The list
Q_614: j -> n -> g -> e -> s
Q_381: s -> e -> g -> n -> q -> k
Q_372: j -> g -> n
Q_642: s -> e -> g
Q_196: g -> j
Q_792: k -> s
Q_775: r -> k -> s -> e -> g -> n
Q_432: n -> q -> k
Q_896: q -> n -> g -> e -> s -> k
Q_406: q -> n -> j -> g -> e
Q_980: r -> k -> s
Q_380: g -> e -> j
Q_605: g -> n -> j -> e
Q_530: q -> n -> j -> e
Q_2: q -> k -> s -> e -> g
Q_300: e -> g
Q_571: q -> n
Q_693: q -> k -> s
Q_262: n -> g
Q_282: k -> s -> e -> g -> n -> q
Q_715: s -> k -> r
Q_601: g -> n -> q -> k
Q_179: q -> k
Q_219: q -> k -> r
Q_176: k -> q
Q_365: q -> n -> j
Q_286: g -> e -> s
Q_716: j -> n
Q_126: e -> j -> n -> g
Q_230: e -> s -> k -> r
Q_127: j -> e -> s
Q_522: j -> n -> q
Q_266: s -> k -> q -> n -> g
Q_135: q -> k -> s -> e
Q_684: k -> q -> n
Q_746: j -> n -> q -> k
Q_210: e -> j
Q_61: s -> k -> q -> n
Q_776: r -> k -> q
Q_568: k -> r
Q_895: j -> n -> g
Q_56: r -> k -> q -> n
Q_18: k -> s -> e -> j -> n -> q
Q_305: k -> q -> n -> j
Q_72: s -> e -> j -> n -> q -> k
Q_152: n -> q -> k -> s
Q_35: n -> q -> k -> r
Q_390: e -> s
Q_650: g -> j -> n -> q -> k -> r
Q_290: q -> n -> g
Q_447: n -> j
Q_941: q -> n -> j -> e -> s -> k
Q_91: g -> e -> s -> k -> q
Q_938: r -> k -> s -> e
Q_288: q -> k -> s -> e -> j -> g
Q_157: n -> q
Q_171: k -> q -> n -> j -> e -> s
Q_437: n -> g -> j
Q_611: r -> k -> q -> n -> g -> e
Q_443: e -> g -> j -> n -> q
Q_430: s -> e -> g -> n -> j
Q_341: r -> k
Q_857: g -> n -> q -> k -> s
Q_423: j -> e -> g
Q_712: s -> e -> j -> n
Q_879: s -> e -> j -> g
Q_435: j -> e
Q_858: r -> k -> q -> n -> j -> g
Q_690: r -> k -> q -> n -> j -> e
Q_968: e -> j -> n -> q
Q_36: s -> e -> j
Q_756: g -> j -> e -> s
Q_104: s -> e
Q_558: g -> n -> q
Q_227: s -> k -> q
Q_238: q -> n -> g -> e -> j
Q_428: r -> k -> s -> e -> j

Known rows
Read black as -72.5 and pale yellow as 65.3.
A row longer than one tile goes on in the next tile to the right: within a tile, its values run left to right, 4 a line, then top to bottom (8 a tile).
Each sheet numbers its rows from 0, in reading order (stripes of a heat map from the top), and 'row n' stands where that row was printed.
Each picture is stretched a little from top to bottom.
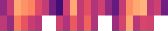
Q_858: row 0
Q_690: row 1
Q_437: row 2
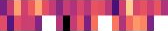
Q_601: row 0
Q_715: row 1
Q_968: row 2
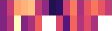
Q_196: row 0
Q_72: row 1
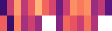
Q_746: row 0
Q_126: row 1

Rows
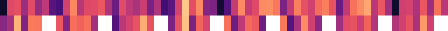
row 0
Q_36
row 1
Q_18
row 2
Q_286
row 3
Q_380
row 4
Q_684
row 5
Q_56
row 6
Q_372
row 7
Q_712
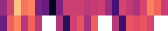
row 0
Q_423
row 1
Q_230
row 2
Q_857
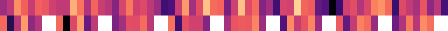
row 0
Q_35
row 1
Q_219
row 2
Q_2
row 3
Q_432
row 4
Q_406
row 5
Q_300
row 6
Q_61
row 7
Q_756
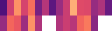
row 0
Q_605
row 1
Q_611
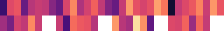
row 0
Q_135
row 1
Q_91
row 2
Q_571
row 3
Q_716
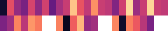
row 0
Q_127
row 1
Q_776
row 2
Q_176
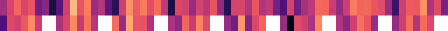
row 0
Q_642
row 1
Q_238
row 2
Q_365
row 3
Q_171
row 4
Q_428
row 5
Q_980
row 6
Q_266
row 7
Q_430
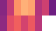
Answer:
Q_895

